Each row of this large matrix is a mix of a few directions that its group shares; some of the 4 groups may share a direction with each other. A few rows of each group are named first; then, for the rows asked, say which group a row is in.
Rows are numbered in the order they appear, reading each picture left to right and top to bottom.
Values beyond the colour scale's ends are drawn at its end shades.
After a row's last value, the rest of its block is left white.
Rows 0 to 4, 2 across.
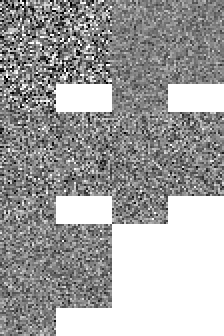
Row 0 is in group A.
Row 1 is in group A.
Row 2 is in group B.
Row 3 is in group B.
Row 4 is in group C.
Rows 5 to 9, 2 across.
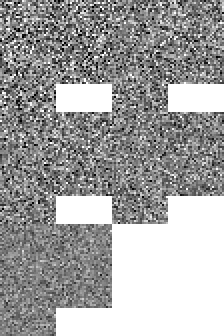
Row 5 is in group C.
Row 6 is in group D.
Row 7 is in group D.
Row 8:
D
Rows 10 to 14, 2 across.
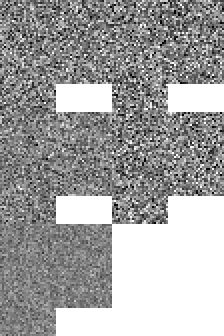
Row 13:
C
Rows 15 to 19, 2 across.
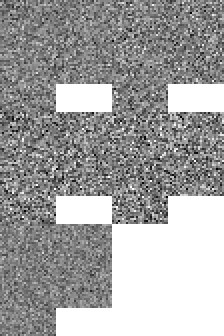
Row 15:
A
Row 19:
D
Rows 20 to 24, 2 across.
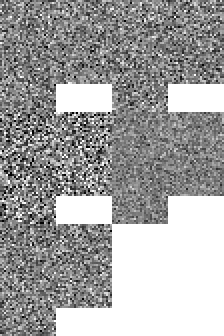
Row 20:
D
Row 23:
D
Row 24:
C
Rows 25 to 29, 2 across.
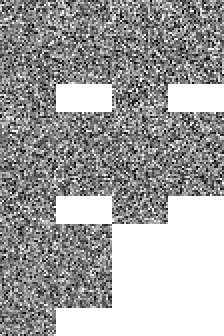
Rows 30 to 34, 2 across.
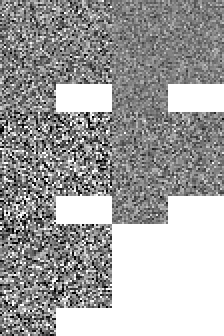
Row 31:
B
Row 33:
A
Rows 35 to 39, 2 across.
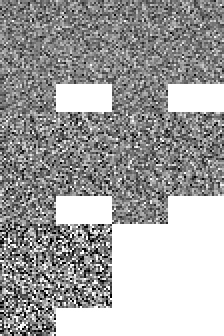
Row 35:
C
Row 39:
B
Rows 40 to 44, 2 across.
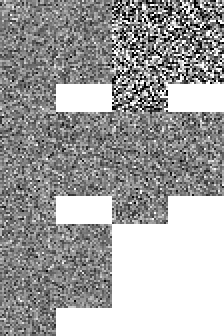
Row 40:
A
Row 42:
D
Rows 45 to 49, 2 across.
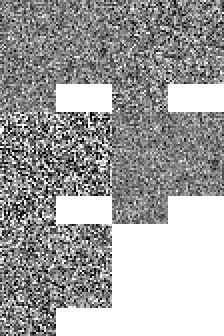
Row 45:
B
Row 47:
B
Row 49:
D
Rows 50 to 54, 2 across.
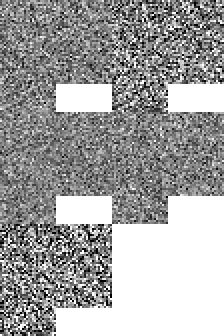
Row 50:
C
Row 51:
C
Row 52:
C
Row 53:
D
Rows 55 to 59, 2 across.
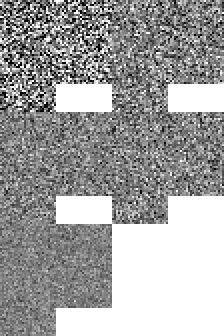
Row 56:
D
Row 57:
A
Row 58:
B
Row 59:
D
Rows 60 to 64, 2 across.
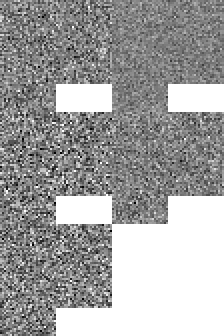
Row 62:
A
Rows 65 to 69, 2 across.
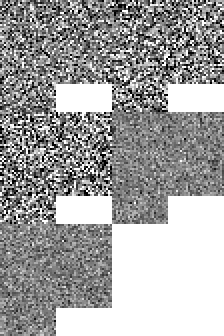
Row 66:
A
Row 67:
B
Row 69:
C
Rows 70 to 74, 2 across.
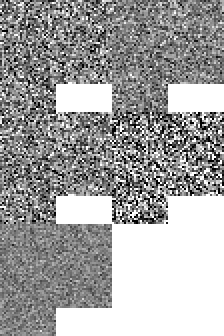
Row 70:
D
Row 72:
D
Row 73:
B
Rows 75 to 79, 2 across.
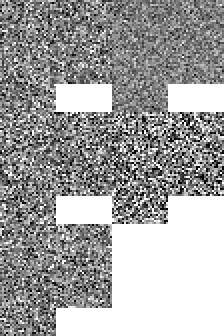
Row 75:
D
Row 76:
A
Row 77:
C
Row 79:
D
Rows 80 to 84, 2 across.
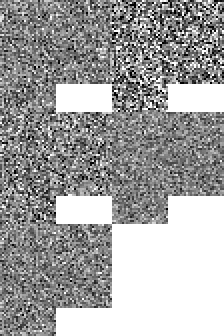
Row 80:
B
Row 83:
C
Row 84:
B
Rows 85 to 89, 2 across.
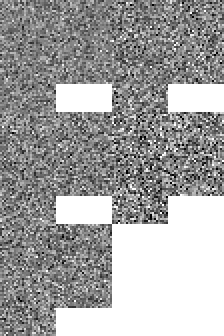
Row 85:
A
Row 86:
C
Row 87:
A
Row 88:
D
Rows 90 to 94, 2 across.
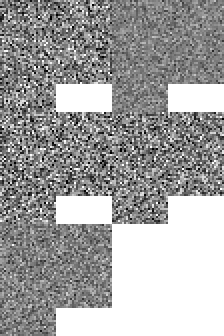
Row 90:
B
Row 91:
A
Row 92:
B
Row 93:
B
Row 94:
B
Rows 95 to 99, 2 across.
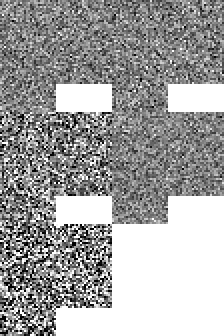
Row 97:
D
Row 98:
A
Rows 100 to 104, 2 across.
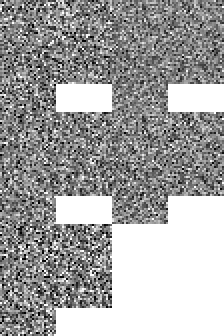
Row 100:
D
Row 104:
D
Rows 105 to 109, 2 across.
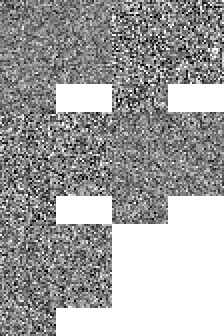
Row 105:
A
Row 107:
D
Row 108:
B
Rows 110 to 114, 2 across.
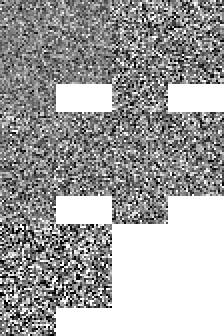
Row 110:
D
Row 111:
C
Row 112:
A
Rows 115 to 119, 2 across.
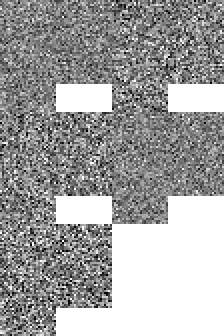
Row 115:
C
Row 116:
A
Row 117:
D
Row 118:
C
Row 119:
C
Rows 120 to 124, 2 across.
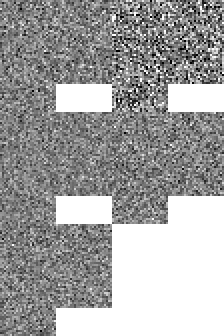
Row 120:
D
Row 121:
B
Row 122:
D
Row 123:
C
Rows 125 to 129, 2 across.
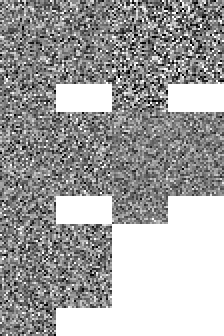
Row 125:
A
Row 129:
D
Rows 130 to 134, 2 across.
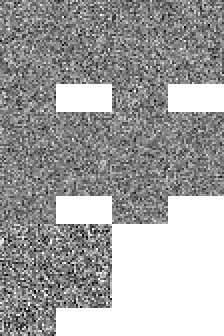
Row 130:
C
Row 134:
B
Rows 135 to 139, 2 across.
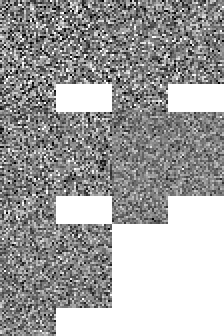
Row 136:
A
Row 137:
B
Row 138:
A
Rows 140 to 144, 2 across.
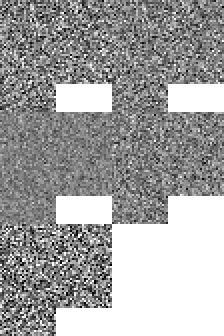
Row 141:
A
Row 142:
D
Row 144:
C
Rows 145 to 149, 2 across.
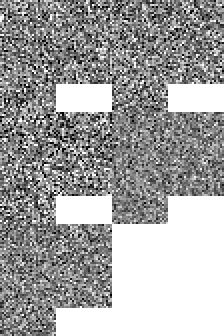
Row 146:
A
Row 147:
D
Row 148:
D
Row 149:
B
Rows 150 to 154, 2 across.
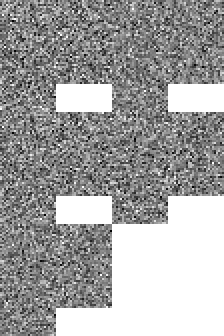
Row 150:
A
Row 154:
A
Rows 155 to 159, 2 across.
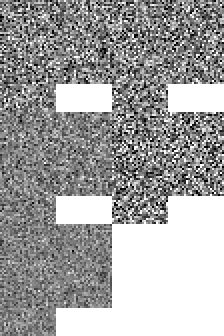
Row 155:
B
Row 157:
D
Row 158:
C
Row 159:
B
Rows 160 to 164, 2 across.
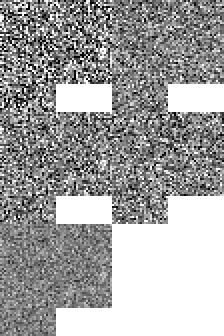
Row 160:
B
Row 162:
B
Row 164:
B
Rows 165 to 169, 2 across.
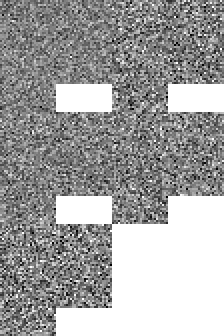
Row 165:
A
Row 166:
C
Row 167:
C
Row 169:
A
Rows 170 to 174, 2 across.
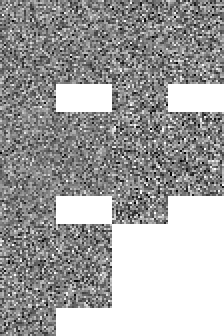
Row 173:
B
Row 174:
B
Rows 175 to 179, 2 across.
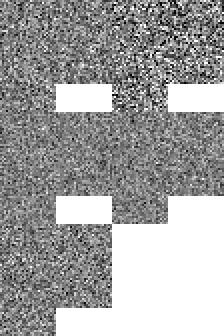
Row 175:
D
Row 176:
D
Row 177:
B
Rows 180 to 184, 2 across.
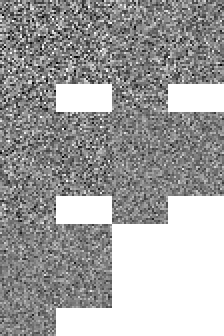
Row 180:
B
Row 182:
C
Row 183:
C
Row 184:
D
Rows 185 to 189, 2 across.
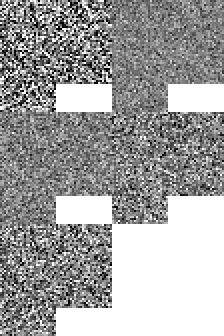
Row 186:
B
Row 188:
D
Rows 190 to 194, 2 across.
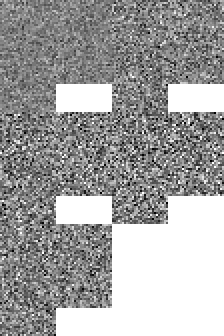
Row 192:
C
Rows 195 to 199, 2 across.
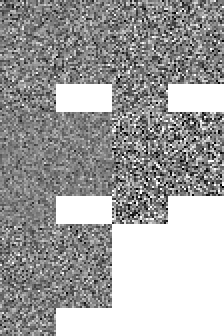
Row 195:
A
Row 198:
B
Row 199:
C
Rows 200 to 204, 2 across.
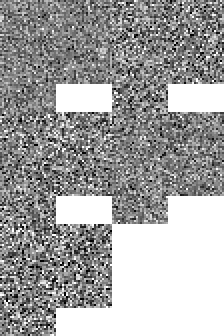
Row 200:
B
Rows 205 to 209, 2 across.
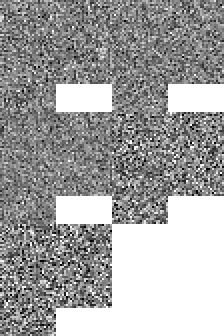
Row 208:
C
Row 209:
A
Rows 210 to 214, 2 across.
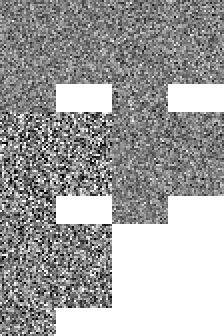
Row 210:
B
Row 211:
C
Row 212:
D
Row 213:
D
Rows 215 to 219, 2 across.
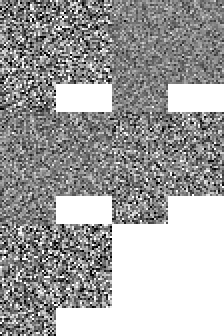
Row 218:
B
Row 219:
D
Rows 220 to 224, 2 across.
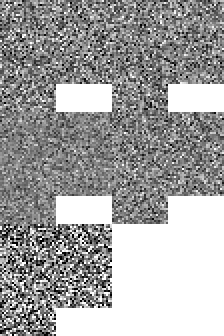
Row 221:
D
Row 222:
D
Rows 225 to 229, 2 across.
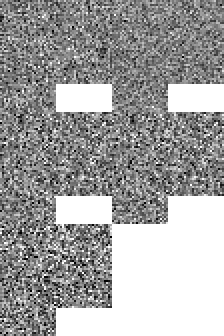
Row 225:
B
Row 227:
D
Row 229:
D
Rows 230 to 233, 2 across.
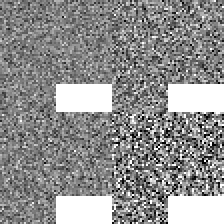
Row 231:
A
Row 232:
D
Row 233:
D
